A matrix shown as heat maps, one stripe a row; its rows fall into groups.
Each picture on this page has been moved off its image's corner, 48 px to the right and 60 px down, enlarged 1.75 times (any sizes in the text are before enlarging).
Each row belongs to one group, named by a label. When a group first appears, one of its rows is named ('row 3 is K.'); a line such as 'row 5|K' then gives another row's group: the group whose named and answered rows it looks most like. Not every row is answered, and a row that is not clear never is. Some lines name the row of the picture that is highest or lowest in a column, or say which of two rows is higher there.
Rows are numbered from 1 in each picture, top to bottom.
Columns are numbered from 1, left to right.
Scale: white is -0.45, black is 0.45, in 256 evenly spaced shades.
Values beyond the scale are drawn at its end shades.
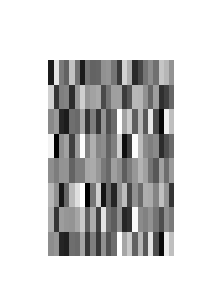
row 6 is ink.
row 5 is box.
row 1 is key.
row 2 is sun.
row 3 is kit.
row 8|kit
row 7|sun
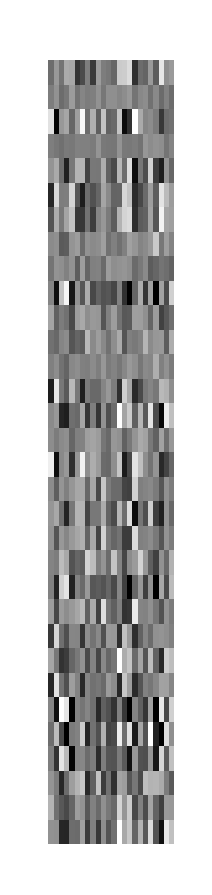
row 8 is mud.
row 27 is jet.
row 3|sun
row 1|key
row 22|jet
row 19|kit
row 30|ink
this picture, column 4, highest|28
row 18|sun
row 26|key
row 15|kit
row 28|kit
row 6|key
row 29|jet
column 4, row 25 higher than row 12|Yes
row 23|sun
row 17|sun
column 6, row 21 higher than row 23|Yes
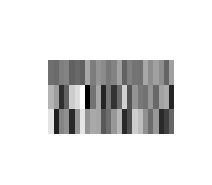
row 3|sun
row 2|ink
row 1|box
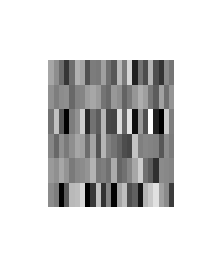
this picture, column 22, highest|3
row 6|ink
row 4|sun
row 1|kit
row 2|box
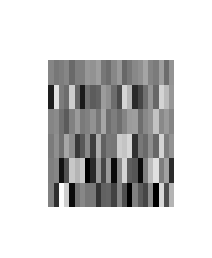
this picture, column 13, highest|5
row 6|jet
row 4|key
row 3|mud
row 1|box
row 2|key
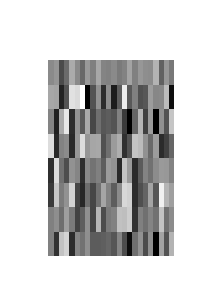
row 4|sun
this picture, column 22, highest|4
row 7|key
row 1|mud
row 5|key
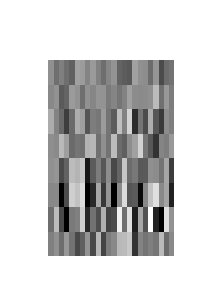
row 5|ink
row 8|key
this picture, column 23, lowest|7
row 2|mud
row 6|ink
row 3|kit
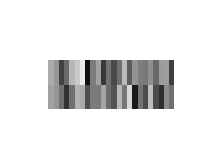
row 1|ink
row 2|kit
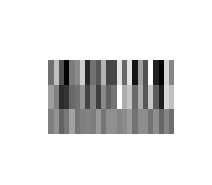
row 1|kit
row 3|mud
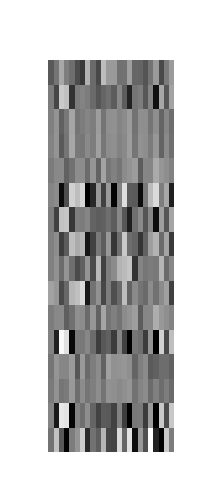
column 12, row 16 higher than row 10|Yes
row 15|jet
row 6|ink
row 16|kit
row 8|ink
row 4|mud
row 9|key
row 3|mud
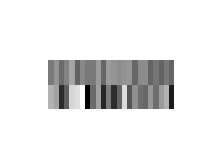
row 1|mud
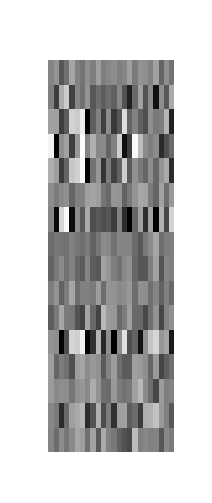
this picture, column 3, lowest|7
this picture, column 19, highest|7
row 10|mud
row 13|sun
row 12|ink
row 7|jet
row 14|box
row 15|ink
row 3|ink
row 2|jet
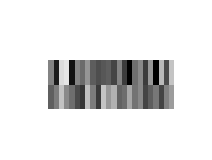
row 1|jet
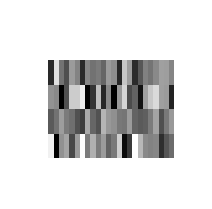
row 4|sun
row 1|key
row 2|ink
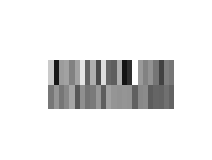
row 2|mud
